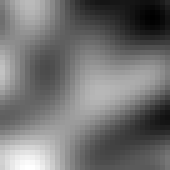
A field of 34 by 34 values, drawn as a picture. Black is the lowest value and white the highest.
Histogram: bell-shaped. Stripes: none. Odd rows or columns: none. Lone odd cells: none. Slope: up to the bottom left.
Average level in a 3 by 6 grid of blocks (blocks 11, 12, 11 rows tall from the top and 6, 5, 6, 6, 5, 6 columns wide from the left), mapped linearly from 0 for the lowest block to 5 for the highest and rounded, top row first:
432100 | 323443 | 554211
